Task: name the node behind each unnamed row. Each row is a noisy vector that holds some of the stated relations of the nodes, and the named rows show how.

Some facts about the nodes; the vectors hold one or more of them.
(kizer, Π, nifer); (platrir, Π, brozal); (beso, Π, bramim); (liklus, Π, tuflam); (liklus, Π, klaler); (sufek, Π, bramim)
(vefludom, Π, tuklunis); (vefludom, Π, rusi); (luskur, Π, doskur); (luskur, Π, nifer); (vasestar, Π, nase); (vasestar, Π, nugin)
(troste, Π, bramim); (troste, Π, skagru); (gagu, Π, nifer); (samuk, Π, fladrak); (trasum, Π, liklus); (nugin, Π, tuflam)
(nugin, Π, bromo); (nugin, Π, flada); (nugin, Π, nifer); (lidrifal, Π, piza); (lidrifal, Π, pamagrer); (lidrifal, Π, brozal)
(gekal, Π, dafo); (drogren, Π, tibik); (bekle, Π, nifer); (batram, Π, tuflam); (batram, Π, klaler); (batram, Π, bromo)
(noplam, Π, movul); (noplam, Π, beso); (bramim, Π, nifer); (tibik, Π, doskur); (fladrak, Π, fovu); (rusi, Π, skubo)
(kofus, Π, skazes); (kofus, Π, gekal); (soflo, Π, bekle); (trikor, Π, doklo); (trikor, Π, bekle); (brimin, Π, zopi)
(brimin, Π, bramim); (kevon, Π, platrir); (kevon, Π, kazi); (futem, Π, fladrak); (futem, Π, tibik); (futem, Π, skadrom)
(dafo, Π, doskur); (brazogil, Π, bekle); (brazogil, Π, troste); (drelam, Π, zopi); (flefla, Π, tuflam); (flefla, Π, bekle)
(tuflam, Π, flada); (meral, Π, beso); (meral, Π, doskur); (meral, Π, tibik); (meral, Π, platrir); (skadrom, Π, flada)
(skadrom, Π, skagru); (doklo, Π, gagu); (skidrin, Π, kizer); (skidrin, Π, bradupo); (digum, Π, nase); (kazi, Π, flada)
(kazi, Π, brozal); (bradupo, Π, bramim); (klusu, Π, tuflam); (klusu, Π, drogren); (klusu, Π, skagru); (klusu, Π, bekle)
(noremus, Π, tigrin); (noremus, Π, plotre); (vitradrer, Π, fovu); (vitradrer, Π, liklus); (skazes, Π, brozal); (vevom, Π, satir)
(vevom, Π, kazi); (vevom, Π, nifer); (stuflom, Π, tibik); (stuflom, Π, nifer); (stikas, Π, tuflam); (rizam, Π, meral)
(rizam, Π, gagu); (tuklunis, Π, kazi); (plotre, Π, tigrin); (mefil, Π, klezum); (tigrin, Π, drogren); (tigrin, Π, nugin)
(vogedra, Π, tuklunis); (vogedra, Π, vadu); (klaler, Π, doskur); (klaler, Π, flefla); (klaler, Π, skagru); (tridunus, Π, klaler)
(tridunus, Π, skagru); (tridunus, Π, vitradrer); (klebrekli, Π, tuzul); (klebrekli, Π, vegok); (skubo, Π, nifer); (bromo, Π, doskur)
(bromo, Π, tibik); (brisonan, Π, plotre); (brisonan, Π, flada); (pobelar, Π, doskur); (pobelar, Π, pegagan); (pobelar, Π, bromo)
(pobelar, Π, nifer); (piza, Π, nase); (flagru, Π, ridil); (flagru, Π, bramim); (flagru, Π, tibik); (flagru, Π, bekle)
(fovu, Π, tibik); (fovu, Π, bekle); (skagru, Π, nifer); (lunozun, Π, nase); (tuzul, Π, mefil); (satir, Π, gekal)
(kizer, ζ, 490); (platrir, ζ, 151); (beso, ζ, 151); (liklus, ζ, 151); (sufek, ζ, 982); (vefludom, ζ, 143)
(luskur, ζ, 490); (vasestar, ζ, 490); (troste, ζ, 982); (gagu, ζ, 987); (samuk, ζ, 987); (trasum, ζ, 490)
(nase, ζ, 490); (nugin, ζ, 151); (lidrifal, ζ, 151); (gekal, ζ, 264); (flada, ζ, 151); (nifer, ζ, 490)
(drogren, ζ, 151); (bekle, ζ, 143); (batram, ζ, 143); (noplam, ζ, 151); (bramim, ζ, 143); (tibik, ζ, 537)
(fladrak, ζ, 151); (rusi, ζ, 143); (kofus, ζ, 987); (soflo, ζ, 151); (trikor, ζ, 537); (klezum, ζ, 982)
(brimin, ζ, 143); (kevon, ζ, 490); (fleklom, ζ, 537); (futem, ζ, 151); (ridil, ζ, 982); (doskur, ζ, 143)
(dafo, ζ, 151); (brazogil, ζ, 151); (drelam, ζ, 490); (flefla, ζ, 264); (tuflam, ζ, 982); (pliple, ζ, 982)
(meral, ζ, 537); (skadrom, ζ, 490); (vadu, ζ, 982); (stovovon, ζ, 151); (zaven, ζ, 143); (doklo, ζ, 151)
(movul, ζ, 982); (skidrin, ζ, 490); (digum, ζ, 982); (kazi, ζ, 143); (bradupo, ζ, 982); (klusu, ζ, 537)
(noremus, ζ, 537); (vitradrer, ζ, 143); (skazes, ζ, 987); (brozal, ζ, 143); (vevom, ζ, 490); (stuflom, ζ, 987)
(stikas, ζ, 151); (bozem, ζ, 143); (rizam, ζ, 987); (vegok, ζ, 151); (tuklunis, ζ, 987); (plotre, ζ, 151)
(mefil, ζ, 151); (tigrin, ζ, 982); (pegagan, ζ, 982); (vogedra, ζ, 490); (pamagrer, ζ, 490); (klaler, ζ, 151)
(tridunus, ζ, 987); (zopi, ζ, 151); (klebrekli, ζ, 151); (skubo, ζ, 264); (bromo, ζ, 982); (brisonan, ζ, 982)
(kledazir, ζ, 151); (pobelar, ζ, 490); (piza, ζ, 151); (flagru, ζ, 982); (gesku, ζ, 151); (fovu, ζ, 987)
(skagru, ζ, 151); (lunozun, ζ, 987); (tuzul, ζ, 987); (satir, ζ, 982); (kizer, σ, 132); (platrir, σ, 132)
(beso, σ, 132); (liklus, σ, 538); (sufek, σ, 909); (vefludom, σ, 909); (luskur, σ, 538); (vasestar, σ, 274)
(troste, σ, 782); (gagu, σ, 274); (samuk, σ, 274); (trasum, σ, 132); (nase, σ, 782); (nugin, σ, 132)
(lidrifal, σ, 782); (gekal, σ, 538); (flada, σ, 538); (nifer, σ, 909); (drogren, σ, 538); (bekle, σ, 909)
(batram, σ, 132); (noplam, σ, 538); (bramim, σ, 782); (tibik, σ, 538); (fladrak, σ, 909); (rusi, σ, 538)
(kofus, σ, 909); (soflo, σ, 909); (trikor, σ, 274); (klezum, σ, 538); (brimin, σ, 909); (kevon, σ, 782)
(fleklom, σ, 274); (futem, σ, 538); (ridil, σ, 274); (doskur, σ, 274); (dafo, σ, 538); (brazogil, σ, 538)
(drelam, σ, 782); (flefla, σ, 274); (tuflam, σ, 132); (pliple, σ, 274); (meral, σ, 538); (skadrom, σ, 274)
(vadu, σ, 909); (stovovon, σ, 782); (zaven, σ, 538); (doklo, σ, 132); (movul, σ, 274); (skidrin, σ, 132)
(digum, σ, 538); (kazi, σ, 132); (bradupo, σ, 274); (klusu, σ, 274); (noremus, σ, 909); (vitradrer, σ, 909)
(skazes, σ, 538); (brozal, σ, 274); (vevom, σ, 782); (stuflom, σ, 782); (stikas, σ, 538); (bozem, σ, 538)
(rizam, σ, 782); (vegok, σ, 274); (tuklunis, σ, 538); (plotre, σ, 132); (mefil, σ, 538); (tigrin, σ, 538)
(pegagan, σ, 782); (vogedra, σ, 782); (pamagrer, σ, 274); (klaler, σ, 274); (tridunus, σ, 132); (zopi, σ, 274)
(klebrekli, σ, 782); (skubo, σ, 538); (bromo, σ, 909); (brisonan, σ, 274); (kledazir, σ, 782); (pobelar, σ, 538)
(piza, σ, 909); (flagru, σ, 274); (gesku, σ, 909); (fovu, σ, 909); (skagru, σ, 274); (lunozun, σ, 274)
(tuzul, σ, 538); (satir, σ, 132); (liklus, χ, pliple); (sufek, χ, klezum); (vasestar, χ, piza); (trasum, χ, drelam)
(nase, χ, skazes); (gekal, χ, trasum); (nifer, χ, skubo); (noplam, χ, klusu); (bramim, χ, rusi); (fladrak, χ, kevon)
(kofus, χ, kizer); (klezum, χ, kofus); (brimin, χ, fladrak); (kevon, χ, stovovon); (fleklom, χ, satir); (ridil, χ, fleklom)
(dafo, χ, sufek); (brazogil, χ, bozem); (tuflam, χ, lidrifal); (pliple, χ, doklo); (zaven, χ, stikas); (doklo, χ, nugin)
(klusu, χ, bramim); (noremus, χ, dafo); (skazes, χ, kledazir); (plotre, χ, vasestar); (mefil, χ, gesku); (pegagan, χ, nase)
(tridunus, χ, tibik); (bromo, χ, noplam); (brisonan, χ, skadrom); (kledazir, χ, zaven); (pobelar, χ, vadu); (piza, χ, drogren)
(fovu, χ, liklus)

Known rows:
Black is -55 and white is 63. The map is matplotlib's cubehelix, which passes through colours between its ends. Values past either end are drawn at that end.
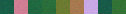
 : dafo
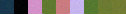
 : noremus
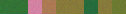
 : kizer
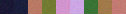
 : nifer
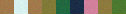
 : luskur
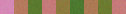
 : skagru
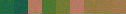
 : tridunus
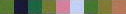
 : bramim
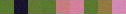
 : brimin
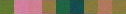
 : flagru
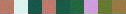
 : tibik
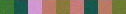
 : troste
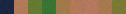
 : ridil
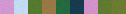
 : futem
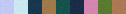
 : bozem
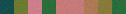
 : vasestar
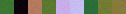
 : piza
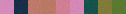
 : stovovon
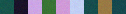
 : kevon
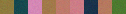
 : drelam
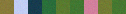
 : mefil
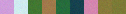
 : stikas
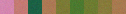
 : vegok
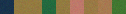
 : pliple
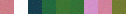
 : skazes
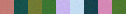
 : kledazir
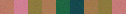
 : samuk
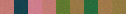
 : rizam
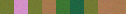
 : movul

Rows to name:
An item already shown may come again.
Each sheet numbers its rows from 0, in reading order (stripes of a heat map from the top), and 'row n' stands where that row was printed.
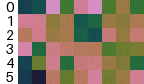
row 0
trasum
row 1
lunozun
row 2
samuk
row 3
nugin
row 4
vasestar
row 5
fovu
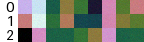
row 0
skubo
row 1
meral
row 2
klezum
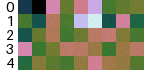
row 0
noremus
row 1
nase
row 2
klusu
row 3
beso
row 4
fleklom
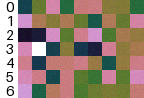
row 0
vasestar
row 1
flefla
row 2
bromo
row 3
tuzul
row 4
gesku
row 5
doskur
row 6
batram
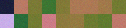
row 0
ridil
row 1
kazi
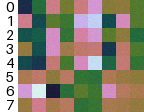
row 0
tuflam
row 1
kledazir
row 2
trasum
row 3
drelam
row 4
pegagan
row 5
trikor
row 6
zaven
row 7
trikor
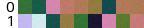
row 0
vadu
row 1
skubo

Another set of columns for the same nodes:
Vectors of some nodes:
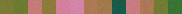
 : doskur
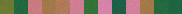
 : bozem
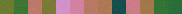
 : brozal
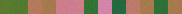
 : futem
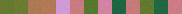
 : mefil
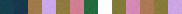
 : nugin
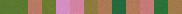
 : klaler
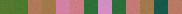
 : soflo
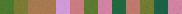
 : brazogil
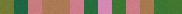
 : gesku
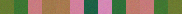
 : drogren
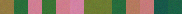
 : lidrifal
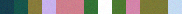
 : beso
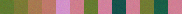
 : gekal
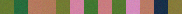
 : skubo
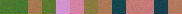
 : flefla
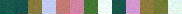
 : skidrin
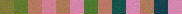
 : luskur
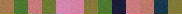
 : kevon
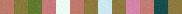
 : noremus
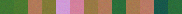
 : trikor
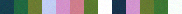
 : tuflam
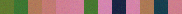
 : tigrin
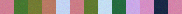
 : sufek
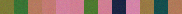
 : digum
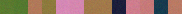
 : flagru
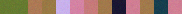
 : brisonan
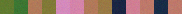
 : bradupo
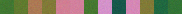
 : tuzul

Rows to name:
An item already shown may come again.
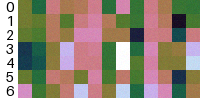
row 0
gesku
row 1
bramim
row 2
flagru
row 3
batram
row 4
beso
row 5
skubo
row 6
klezum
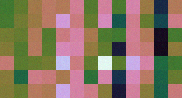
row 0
bekle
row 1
brimin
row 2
bramim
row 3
troste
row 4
kofus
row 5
vadu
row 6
ridil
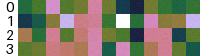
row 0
kledazir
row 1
batram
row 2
drelam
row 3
tibik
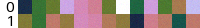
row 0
tridunus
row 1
vasestar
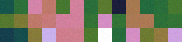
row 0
zaven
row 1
meral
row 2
kazi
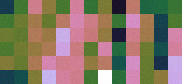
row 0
skazes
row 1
gagu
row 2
brisonan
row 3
brazogil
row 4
nifer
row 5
kazi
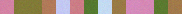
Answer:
dafo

